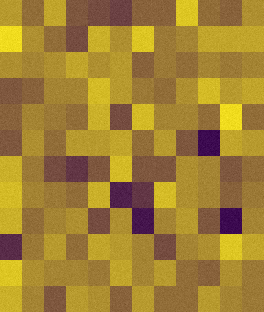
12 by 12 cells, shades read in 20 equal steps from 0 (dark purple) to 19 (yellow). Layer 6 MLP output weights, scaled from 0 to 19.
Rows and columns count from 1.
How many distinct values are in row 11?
8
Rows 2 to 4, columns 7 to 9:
17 10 11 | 8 10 9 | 10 9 12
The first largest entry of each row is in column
9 1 4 5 11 6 6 1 1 11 1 1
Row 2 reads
19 12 9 6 15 12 17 10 11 14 14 14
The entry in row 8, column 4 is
9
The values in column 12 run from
9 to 14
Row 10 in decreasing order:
17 14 14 13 13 12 11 11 10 9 6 3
